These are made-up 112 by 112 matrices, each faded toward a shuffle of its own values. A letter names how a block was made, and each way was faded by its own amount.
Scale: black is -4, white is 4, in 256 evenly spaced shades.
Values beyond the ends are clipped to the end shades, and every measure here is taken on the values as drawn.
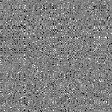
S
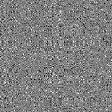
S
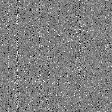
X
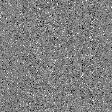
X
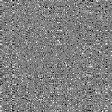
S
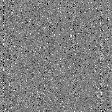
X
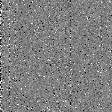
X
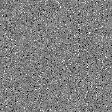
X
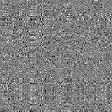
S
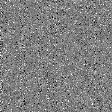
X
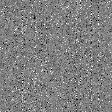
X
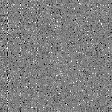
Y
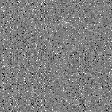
Y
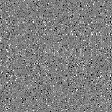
Y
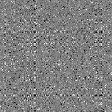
S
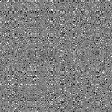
S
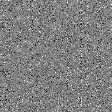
X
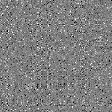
Y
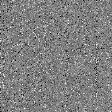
X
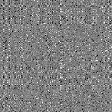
S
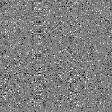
Y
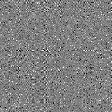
S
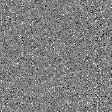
X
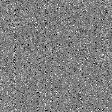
X
